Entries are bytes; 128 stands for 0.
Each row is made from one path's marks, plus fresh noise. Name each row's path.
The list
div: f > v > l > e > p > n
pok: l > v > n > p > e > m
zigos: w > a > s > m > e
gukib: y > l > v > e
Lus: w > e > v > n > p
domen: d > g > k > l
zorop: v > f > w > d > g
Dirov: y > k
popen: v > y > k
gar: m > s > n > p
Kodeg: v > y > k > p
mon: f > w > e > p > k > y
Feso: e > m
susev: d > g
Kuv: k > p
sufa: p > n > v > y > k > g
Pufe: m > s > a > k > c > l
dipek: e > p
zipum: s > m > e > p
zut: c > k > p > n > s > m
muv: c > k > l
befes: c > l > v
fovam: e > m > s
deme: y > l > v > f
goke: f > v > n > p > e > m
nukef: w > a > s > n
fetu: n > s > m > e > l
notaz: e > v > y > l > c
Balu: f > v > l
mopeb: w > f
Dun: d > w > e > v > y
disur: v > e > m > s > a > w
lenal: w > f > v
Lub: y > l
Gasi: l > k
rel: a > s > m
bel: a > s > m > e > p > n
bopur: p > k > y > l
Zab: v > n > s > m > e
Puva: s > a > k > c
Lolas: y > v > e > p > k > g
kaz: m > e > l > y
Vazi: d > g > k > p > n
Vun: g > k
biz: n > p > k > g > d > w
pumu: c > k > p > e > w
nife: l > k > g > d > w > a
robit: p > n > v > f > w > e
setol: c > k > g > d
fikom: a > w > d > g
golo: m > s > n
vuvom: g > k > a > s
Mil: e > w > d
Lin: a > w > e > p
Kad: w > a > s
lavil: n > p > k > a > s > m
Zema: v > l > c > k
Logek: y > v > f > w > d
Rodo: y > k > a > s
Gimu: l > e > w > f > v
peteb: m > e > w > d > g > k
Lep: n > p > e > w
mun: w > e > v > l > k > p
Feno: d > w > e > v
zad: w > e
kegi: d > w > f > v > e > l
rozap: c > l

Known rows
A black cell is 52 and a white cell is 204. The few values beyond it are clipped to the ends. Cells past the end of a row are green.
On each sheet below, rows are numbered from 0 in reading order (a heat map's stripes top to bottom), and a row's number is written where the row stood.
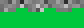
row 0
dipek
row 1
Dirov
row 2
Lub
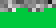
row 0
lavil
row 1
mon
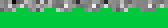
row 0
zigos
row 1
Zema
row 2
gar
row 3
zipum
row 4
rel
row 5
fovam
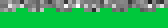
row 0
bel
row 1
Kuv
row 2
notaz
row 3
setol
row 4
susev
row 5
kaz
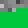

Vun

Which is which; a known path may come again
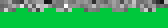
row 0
Lus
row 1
sufa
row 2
zut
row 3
Lub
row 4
befes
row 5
biz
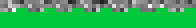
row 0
lavil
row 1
Vun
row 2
fikom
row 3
nife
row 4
setol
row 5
fetu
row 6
Kuv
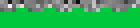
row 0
kaz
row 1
Feso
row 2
bopur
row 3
rel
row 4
zad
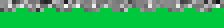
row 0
disur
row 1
peteb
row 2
notaz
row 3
fovam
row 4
Dirov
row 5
golo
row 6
zigos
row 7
pok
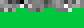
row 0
mun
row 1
susev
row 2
Pufe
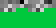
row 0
mon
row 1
Kodeg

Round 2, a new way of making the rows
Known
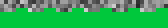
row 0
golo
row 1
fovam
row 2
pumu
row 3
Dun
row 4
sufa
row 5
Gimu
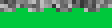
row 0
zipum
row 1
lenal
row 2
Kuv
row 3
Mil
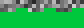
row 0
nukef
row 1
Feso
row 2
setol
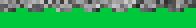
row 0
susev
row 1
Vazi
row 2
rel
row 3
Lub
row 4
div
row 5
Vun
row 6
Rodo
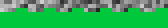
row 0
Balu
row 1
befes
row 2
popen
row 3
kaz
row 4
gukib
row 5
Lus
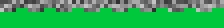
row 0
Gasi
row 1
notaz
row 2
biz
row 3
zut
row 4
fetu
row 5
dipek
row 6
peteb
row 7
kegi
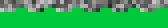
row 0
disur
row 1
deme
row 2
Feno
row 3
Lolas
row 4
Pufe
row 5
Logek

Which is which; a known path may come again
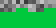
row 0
biz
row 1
befes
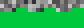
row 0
dipek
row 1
rozap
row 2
Mil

